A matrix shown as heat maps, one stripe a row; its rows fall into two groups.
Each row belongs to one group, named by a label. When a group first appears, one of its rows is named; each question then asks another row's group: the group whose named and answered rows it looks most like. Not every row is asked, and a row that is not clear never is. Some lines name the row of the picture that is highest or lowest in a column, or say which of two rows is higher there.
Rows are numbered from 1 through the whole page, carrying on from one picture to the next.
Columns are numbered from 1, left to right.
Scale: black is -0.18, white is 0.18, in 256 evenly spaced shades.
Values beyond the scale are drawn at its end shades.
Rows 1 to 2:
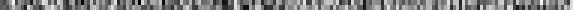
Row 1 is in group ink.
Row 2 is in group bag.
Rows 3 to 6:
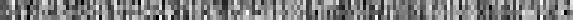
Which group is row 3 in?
ink
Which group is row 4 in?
ink
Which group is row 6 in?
ink
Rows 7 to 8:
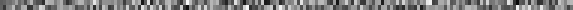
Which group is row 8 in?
ink
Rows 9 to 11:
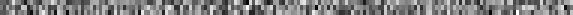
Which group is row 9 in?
bag
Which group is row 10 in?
ink
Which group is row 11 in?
ink
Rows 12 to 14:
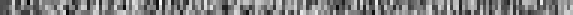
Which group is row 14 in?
bag
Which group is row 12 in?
ink
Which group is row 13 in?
ink
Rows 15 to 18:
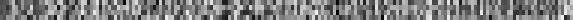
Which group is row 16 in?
bag
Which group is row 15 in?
ink
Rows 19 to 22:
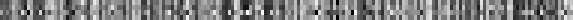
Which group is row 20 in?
bag
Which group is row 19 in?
bag
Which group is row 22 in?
bag
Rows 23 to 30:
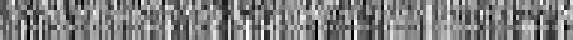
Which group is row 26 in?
bag
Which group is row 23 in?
ink
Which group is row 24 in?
ink
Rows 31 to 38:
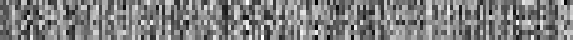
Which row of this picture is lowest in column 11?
35
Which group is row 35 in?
ink
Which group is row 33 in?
bag
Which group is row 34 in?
bag
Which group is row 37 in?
bag
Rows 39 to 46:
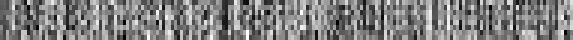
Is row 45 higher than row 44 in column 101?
No
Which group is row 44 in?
bag
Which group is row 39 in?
bag
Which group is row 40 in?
ink
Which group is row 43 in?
ink
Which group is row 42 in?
ink
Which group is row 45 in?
ink
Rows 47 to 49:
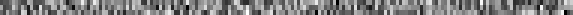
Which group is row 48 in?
bag
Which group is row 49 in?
ink
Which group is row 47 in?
bag
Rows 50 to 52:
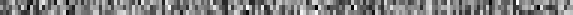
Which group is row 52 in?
bag
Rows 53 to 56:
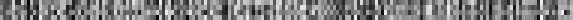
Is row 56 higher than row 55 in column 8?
Yes
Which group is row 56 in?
bag
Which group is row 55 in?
ink
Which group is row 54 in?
bag
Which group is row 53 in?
ink
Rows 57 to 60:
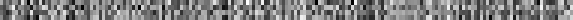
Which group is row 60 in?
bag
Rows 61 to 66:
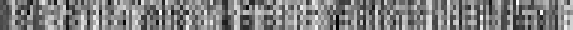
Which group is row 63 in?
ink
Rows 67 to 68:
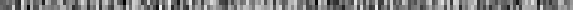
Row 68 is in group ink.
